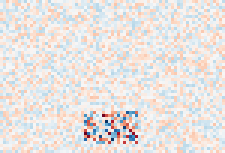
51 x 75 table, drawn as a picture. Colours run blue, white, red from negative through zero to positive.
Grain: fine. Mirror symmetry: none. Slope: none. Roughest part: bottom middle. Odd patch: rougher, in the bottom middle.
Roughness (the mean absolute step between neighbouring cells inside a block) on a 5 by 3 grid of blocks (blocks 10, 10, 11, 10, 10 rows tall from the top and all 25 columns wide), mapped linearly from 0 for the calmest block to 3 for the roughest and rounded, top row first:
0 0 0 | 0 0 0 | 0 0 0 | 0 1 0 | 0 3 0
